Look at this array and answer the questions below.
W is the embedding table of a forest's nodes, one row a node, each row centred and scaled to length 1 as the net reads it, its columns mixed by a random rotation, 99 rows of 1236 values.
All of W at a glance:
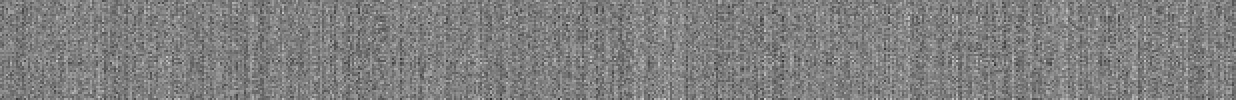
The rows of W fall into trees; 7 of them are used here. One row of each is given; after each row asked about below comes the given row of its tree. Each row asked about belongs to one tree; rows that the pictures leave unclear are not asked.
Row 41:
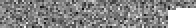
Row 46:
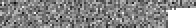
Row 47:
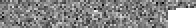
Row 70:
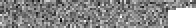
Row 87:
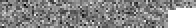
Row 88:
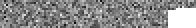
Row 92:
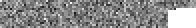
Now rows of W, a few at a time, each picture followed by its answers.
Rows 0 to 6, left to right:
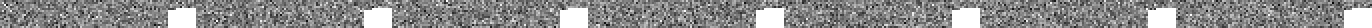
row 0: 88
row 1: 92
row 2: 87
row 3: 47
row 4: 41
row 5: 92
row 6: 47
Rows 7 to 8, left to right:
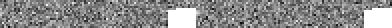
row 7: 46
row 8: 46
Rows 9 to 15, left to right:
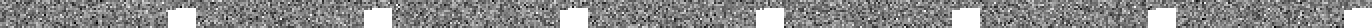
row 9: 88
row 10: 46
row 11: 88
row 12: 46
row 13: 46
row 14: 47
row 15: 87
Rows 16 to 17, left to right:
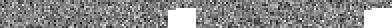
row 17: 41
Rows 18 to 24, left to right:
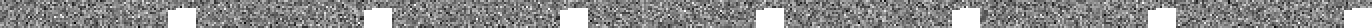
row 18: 88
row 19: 41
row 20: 41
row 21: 47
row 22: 88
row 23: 88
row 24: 87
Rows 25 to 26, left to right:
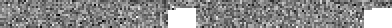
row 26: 70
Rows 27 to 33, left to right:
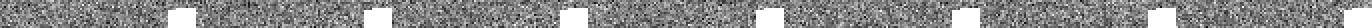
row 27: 47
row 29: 41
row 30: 41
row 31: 47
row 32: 88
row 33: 92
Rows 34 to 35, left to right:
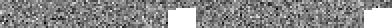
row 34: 46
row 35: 88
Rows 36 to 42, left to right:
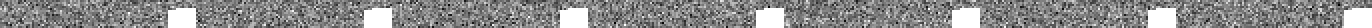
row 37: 47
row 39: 88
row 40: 70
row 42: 47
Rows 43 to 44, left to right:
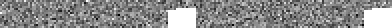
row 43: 46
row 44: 46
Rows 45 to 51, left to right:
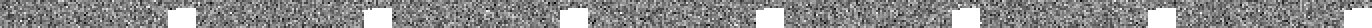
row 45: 92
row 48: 46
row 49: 92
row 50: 88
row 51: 92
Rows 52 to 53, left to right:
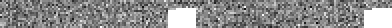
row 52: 70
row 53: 41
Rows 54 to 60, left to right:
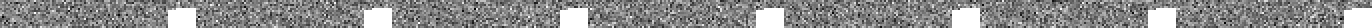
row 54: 46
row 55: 92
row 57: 41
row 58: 92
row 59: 70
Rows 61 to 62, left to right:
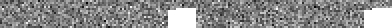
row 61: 41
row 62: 70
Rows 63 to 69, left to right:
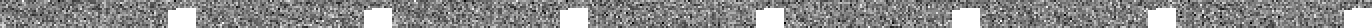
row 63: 70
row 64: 41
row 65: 70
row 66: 88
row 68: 92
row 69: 88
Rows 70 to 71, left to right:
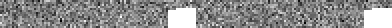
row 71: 41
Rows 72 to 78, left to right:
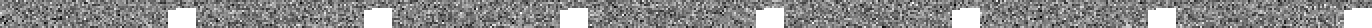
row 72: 46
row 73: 41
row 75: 87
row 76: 87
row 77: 46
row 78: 41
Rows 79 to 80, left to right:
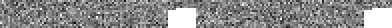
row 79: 88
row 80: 46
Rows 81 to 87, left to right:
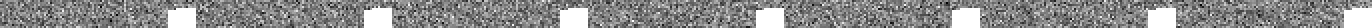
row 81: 92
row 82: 88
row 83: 92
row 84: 41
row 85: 47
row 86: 92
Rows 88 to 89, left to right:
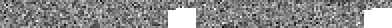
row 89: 41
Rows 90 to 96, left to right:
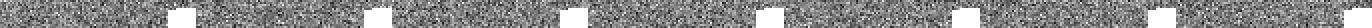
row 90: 92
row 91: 87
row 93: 87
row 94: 41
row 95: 88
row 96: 88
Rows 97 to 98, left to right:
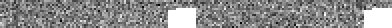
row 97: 70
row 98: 41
